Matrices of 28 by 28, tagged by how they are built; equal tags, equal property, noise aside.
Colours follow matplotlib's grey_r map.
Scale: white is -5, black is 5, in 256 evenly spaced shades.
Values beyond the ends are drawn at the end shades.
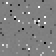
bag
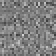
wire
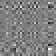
wire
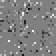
bag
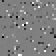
bag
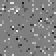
bag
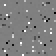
bag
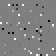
bag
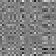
wire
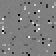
bag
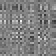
wire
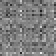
wire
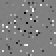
bag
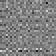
wire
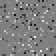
bag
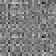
wire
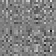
wire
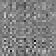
wire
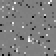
bag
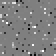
bag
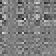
wire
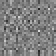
wire
